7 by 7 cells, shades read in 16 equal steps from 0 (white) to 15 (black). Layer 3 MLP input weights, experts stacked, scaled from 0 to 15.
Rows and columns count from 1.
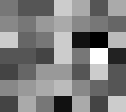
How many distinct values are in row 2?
5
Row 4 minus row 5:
-1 1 5 -3 -2 -3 3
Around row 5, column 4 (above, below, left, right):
3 4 6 10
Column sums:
57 57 54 38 56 56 54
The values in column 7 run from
3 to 13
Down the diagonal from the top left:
8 8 8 3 10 9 3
